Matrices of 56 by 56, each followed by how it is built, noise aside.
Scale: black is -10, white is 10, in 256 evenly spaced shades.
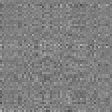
low rank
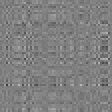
low rank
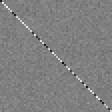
diagonal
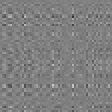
low rank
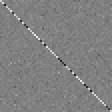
diagonal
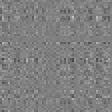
low rank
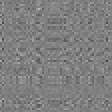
low rank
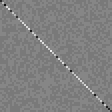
diagonal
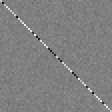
diagonal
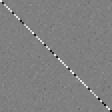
diagonal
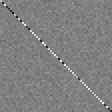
diagonal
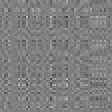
low rank
